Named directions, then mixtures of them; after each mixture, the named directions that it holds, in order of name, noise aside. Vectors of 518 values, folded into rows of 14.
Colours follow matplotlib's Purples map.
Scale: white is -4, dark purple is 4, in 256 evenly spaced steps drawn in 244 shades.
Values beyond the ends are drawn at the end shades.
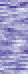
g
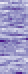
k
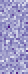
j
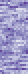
g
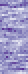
g, k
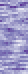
g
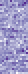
g, j, k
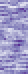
g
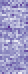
g, j, k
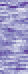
g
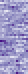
g, j, k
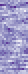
g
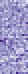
j, k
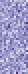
j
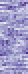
g, j, k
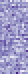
g, j, k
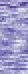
g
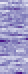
k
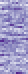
k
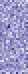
j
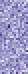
j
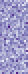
j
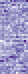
g, j, k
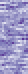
g, k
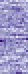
j, k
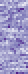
g, j, k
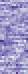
g, j, k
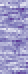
g, k
